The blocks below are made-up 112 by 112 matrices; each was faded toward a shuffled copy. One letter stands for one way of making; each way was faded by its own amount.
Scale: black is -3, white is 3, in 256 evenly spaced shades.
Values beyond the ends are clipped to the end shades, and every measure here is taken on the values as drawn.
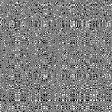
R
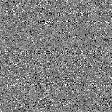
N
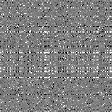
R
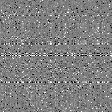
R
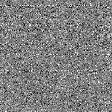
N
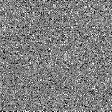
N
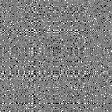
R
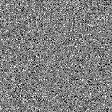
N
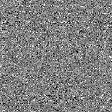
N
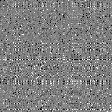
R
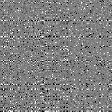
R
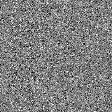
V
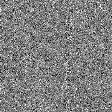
V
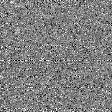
N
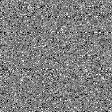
N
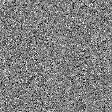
V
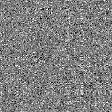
N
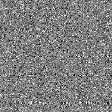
N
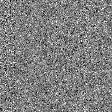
V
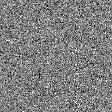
V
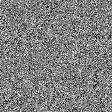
V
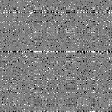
R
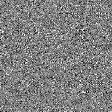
N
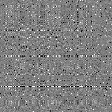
R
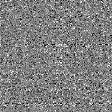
N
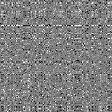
R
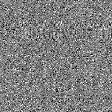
N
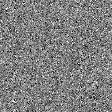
V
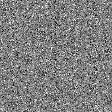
V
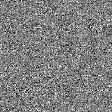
N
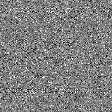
N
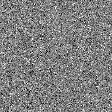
V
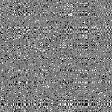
R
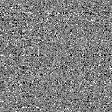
N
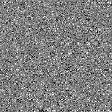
N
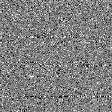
N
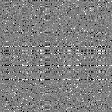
R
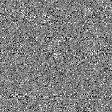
N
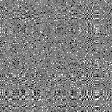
R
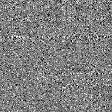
N
